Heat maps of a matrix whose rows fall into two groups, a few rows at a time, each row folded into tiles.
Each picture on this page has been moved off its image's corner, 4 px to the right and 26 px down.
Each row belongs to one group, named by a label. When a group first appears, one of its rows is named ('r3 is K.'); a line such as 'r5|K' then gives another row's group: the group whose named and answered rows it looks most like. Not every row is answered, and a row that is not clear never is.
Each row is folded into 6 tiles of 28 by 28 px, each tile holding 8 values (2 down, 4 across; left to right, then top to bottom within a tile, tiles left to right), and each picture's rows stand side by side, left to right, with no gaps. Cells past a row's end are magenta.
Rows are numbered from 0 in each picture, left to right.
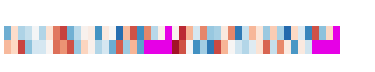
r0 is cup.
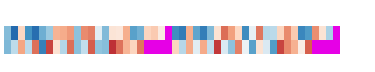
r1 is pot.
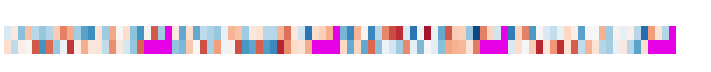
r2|pot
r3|pot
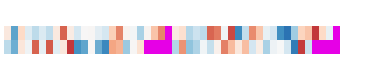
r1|cup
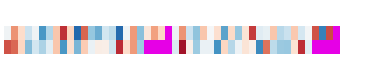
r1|cup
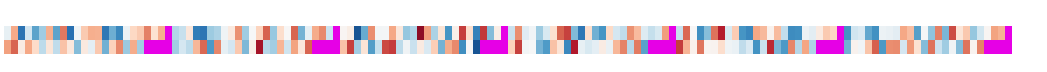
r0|cup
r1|pot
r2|cup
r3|cup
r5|pot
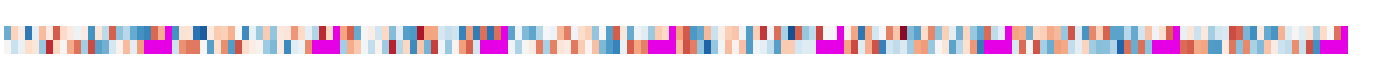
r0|pot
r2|cup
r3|pot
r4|cup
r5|cup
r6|cup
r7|cup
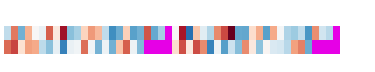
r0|cup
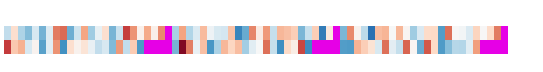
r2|pot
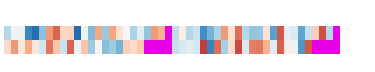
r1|pot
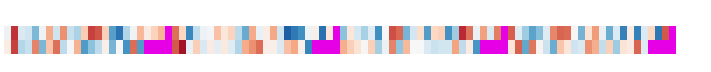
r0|cup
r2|cup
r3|cup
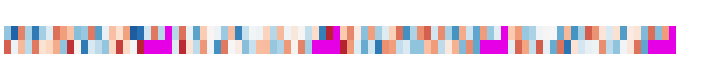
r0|pot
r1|cup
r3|cup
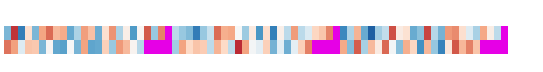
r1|pot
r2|pot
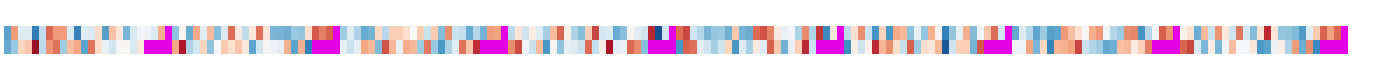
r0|pot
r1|cup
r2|pot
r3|cup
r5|pot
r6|pot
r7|cup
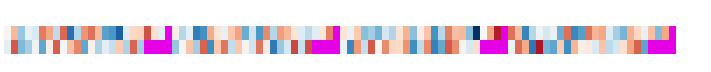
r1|pot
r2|pot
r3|cup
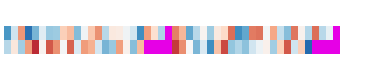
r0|pot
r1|cup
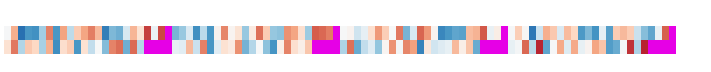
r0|cup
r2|cup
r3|pot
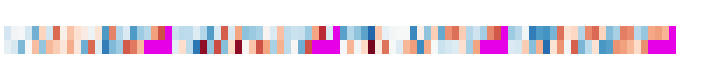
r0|pot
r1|pot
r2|pot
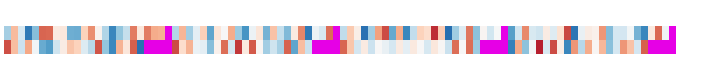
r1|cup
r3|pot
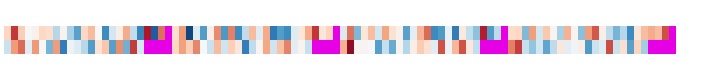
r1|cup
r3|cup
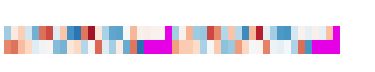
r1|cup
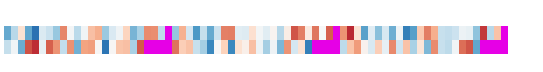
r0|pot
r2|cup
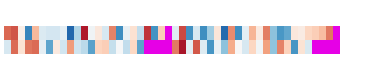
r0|cup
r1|cup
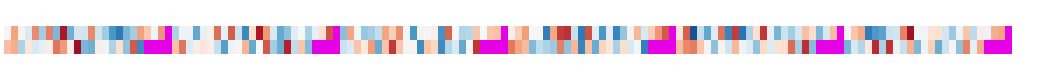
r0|cup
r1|cup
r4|cup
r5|pot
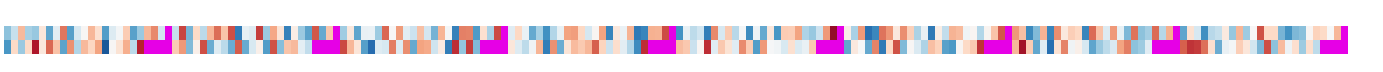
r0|pot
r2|cup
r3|pot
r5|pot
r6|cup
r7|cup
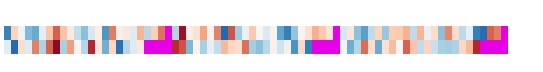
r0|pot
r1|cup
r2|pot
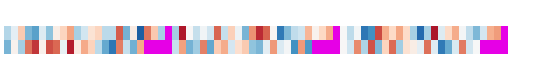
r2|pot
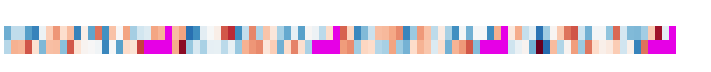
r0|pot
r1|cup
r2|cup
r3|pot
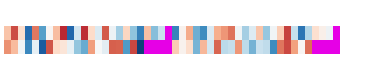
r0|cup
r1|pot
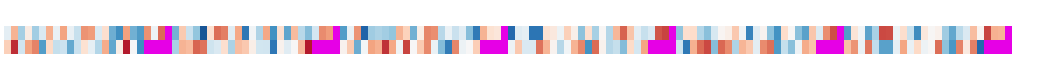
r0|cup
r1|pot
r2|pot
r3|pot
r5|cup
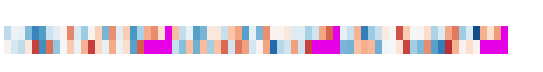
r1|pot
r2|pot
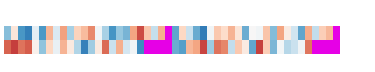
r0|cup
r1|pot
